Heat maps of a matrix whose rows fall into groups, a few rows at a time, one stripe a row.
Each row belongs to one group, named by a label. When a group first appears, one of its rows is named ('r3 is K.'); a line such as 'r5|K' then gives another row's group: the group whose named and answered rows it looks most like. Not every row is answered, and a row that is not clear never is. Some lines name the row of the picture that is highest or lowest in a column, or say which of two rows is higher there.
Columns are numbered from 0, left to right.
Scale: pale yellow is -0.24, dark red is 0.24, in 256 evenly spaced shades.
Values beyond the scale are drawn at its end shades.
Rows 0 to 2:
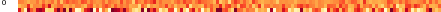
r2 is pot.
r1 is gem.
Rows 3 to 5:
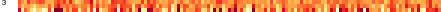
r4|gem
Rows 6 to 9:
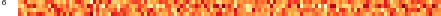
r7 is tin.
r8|gem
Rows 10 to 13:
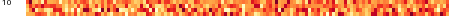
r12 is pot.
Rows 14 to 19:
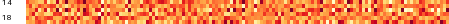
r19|tin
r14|gem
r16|gem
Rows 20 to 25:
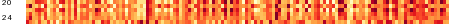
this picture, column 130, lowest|25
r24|tin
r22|tin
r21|tin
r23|tin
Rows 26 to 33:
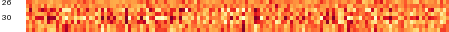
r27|tin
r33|gem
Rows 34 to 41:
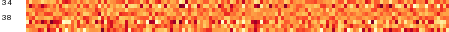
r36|tin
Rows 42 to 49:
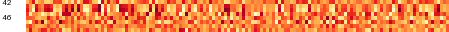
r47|tin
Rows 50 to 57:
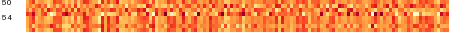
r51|tin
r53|gem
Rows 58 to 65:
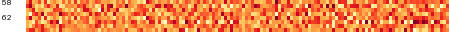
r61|tin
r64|tin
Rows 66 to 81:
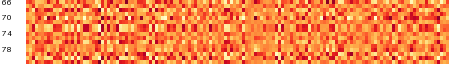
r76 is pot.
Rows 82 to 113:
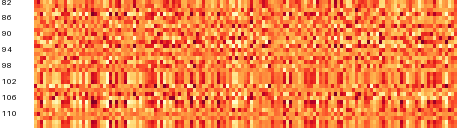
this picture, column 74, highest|96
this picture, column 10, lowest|103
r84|gem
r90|gem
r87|gem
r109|tin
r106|gem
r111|tin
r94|tin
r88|tin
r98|gem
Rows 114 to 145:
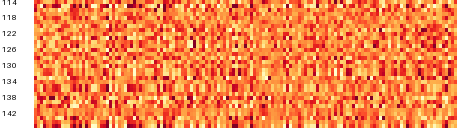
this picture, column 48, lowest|143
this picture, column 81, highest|116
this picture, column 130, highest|121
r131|tin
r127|pot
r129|tin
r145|pot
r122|tin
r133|gem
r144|pot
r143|gem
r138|gem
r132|tin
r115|pot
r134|gem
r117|gem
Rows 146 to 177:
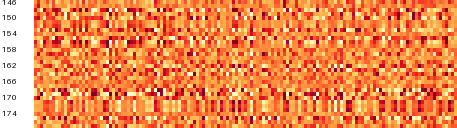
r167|gem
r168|gem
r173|tin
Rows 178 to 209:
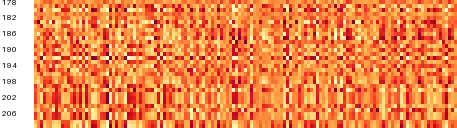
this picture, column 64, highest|195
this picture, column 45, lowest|188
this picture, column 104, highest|187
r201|pot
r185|tin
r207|pot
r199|pot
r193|pot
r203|pot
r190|tin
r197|tin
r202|pot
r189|pot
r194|tin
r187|tin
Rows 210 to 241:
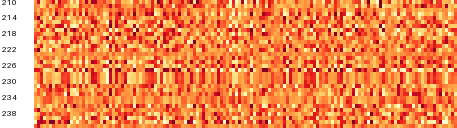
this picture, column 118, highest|210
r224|tin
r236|gem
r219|pot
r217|gem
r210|gem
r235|tin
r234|tin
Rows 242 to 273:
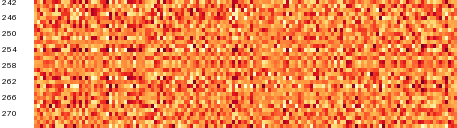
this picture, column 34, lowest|263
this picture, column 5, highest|268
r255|tin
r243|tin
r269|tin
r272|tin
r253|gem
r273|gem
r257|tin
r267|pot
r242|pot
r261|pot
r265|pot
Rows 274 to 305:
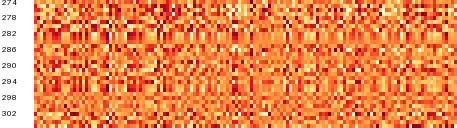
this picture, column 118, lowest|277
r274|gem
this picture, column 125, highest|302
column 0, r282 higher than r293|Yes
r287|gem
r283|pot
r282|pot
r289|gem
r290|pot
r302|gem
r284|pot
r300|gem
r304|pot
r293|pot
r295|pot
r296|pot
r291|tin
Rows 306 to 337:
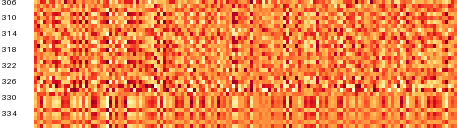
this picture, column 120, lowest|327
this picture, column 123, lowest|327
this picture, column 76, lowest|328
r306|gem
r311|pot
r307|tin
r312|tin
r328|gem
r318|pot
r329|gem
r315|tin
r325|tin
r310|tin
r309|pot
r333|pot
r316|pot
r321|pot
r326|pot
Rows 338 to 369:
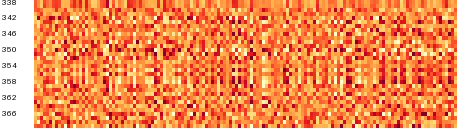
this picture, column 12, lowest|342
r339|pot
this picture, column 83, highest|355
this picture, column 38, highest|369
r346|tin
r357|tin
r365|tin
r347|gem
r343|tin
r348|gem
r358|tin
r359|gem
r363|gem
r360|pot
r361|tin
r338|pot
